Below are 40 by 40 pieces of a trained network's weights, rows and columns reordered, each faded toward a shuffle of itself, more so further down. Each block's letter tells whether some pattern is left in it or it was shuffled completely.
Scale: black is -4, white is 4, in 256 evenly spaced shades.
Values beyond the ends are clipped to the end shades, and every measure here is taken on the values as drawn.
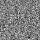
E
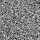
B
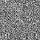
E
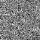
E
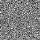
E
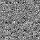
E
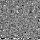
E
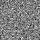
B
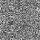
E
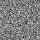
E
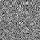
E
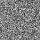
B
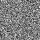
B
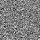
E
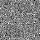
E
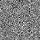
E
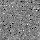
B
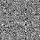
E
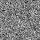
B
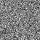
B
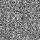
E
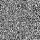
E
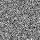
B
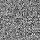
E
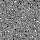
B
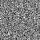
E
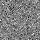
B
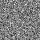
B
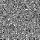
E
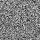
B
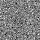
B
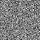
E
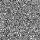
E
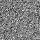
B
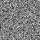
B
